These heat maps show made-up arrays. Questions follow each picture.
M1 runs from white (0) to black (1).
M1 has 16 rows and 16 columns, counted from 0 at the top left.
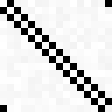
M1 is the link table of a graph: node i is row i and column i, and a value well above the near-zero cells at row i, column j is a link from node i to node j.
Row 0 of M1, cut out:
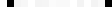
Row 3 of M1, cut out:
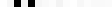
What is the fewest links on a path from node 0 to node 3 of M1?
3
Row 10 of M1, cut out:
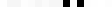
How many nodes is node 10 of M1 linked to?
2
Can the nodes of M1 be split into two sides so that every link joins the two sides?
yes
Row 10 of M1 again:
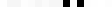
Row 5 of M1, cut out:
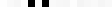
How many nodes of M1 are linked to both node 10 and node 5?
0
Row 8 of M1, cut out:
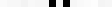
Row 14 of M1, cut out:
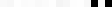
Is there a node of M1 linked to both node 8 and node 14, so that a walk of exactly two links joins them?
no
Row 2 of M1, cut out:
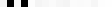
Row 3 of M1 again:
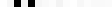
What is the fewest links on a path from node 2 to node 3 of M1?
1
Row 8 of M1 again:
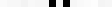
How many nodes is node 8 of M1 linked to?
2
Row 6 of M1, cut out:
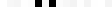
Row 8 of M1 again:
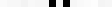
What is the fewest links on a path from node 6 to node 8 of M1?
2
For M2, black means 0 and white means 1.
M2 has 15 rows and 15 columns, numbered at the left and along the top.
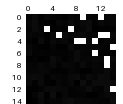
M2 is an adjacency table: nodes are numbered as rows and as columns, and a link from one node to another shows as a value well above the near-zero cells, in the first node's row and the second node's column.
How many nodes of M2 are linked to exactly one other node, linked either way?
1
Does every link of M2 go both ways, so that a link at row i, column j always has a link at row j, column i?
no
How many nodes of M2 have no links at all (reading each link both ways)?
2
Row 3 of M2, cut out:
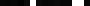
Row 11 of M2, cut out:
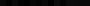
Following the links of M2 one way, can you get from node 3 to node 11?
no
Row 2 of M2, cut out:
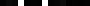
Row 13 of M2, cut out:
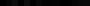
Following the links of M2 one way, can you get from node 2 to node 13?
yes
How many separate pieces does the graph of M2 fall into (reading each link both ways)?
3
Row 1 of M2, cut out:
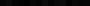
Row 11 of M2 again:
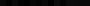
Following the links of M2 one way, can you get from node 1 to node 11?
no
